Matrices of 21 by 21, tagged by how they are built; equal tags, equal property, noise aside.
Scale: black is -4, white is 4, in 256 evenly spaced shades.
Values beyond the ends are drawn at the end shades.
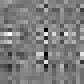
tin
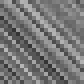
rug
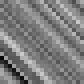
rug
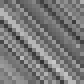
rug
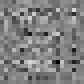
tin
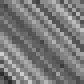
rug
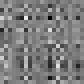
tin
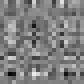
tin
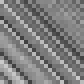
rug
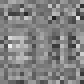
tin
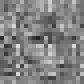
tin
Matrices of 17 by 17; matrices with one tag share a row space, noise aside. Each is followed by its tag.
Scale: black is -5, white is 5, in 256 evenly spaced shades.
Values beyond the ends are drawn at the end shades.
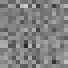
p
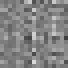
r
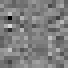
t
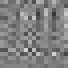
p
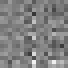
r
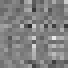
r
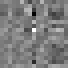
r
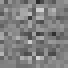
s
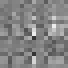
r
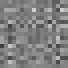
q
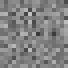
p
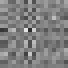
p
